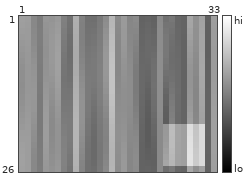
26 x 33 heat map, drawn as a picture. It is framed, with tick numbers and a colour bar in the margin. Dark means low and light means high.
Grain: streaks running down. Ninth with the highest average: bottom right. Odd patch: higher, in the bottom right. Roughest part: bottom right.
